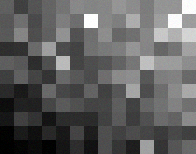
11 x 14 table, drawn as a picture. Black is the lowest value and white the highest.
Slope: up to the top right. Grain: fine. Ninth with the lowest average: bottom left. Mirror symmetry: none. Ninth with the highest average: top right.
